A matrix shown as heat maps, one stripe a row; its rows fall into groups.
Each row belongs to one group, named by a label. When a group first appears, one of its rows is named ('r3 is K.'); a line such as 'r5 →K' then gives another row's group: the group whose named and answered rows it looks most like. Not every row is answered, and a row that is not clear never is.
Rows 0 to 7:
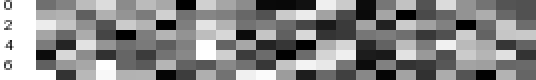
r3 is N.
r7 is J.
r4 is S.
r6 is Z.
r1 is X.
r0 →S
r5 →S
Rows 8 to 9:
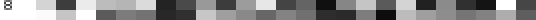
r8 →J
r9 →J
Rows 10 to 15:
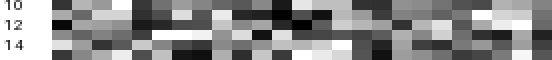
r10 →Z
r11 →S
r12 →S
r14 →X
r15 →Z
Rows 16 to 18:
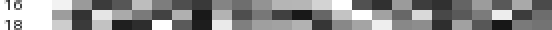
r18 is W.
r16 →X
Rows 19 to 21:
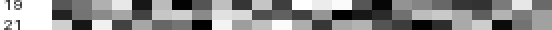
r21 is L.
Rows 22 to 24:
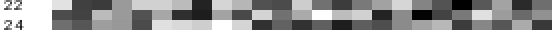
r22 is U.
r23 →Z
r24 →N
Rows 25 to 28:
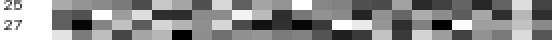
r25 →X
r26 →J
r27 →S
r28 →J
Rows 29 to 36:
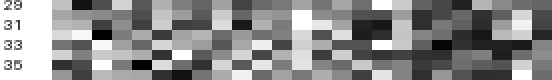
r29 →U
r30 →X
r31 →X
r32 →X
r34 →L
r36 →J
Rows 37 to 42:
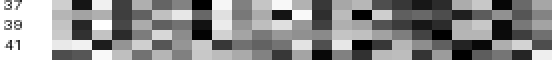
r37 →L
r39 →L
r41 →X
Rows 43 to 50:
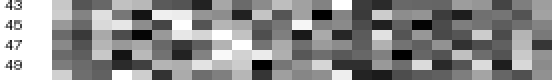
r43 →L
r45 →L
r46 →N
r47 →J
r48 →J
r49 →N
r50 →L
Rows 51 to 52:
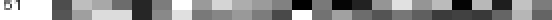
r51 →N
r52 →Z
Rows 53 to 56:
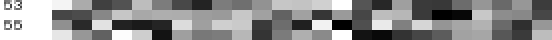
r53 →X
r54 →U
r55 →N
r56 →L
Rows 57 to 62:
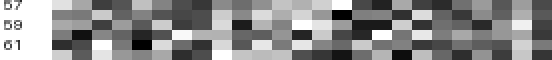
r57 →X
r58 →J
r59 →X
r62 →J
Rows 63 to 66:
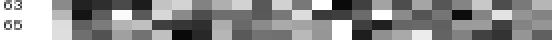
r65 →L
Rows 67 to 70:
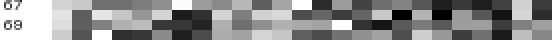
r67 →X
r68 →J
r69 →L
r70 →J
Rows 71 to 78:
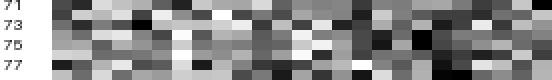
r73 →N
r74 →L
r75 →X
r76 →X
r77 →S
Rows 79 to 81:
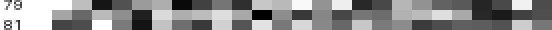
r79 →X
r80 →N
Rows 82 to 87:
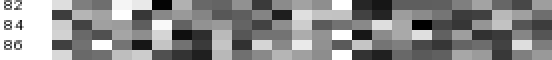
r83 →Z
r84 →U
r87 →L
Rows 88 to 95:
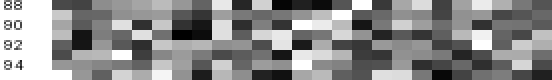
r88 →S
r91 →L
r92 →N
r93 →Z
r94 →X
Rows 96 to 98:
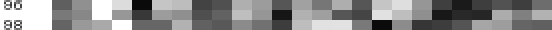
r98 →Z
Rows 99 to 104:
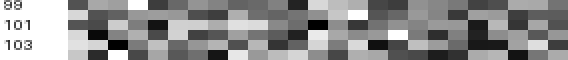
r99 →Z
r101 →N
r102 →U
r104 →L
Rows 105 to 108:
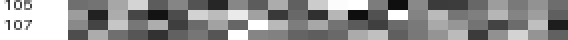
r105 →Z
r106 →N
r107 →J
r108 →S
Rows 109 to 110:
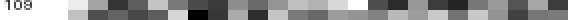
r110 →W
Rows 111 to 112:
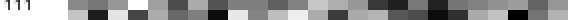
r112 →L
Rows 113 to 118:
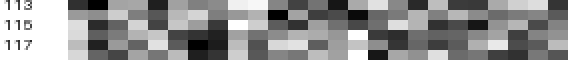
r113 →S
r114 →N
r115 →U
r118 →W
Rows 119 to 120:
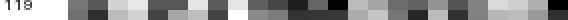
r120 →S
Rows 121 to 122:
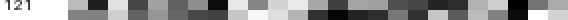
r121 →L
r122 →J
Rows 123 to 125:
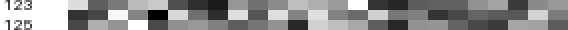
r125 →Z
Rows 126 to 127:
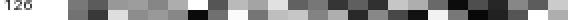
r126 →U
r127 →J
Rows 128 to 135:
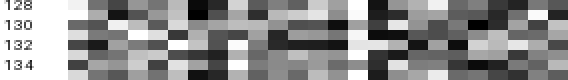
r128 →W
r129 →X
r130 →U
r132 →S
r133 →L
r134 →U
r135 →W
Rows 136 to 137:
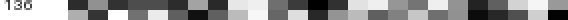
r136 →S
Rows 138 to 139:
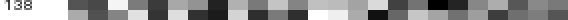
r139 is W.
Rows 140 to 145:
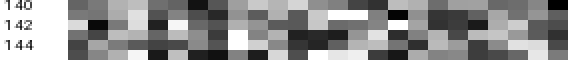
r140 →J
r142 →U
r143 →S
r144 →S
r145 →Z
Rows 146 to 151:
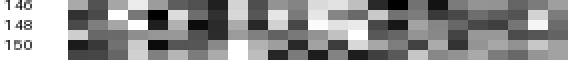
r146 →L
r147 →Z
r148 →Z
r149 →W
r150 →S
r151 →N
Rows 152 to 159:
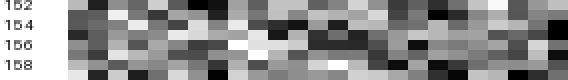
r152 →L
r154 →S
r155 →N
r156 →J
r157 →J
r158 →X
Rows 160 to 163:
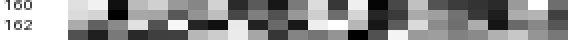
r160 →X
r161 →X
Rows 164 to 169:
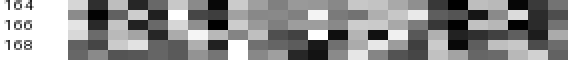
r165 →U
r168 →S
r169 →S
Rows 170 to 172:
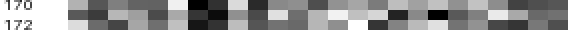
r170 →W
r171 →Z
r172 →W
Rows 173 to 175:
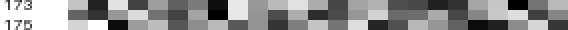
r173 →L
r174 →S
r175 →X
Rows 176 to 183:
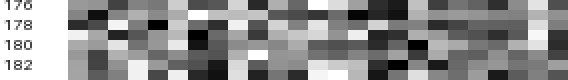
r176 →X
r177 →N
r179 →X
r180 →J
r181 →J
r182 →L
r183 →W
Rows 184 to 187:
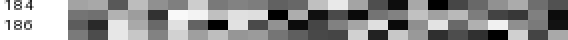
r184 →X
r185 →N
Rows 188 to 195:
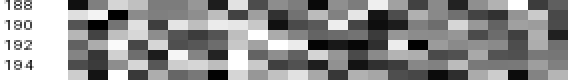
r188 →S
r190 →N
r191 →J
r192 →J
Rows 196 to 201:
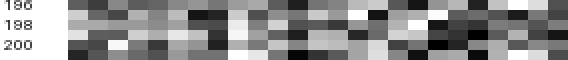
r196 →S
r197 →W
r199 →U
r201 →S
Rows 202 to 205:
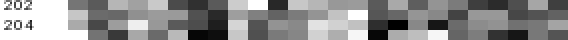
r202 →J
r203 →W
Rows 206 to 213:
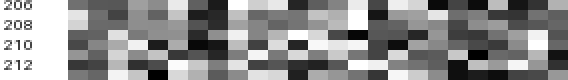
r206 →U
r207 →W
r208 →W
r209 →J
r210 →Z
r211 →J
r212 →S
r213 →U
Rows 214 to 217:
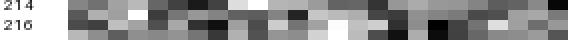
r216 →Z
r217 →X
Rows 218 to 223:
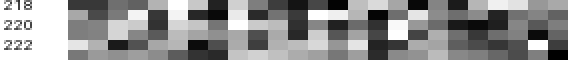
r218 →S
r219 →W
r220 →U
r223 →J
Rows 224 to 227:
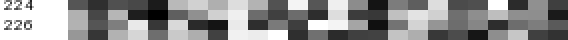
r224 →N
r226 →W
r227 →U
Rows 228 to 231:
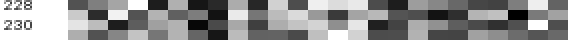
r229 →L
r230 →X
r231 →W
